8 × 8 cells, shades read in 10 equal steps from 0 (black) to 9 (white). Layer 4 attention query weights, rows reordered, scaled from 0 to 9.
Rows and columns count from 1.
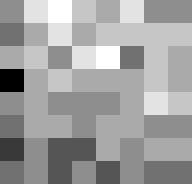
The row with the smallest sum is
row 8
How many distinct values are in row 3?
6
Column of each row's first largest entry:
3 3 5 3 7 2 5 2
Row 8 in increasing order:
3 3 4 4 4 5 5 5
